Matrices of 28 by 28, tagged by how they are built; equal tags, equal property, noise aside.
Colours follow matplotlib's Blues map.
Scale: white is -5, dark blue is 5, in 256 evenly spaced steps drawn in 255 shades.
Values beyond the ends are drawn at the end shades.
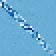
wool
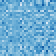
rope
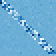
wool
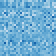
rope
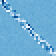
wool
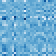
rope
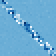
wool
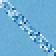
wool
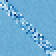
wool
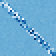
wool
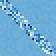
wool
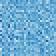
rope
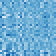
rope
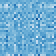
rope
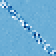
wool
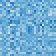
rope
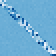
wool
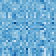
rope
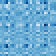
rope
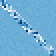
wool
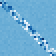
wool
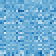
rope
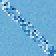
wool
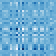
rope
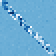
wool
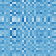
rope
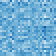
rope
